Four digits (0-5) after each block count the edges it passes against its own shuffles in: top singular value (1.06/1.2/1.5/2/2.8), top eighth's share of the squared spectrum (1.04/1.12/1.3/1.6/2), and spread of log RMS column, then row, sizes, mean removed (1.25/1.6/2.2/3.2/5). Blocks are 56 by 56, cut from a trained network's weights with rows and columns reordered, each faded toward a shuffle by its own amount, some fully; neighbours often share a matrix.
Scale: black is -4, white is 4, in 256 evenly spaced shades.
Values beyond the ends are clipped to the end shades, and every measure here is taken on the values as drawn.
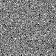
1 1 0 1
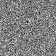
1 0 0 0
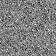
0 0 0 0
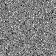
0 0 0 0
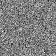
0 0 0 0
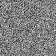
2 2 0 0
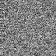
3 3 1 0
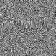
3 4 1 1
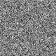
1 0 0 0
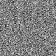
2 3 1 0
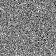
0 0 0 0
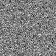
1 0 0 0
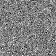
0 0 0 0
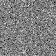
0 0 0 0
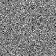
2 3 1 0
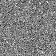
0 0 0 0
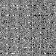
3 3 0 3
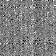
3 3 0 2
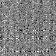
3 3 0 2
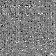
2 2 0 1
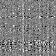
3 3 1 3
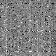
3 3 0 2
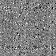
2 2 0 2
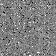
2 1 0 1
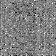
2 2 0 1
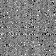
2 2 0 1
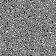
0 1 0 0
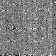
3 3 0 2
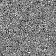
0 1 0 0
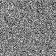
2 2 0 1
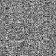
3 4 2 1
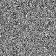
2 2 0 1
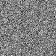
2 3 1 0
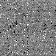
1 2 2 0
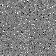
1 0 0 0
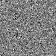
1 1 0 0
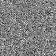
2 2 0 1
